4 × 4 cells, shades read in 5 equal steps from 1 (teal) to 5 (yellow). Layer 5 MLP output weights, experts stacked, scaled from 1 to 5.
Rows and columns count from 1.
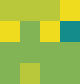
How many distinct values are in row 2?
3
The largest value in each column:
5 4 5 5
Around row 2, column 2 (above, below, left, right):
4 3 5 5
